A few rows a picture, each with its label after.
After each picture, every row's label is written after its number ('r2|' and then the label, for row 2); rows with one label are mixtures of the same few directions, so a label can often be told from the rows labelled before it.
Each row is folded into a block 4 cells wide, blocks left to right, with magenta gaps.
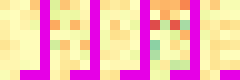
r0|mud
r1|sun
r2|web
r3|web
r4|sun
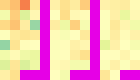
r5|web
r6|web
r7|web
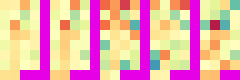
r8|web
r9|web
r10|web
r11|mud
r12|web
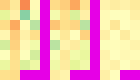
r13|web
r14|web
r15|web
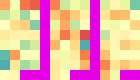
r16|mud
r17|sun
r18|mud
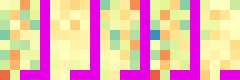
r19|mud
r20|web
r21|sun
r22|mud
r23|mud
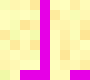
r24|sun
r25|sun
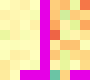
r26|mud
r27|mud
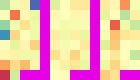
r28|mud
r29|sun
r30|web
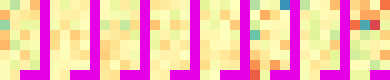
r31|sun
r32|sun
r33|web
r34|sun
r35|web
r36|mud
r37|sun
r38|web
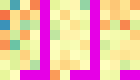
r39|sun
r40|mud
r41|web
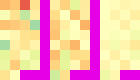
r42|web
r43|mud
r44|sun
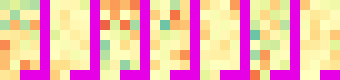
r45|web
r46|mud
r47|web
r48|web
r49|mud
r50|mud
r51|sun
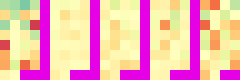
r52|web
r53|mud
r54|web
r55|web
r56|sun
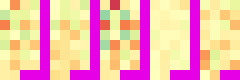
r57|sun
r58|web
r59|sun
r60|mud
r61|mud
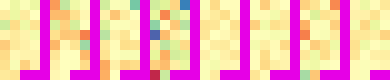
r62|web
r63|sun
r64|mud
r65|mud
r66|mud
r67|sun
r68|mud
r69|sun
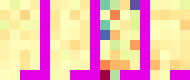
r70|sun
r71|mud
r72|mud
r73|mud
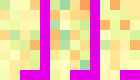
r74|sun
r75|sun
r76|sun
